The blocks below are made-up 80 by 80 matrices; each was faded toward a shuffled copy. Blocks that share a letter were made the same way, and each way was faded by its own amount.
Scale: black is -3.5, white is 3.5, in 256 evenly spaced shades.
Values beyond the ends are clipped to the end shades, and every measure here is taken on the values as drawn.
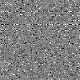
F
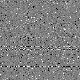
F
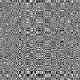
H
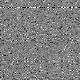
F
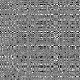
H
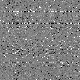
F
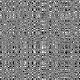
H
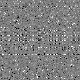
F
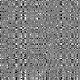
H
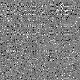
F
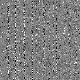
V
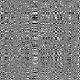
H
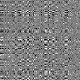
H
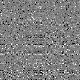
F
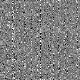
V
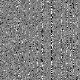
V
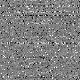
F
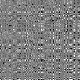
H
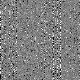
V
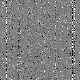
V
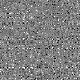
F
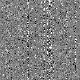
V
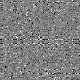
F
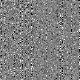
V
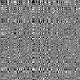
H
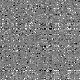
F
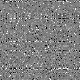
F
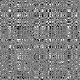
H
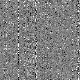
V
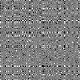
H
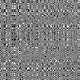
H
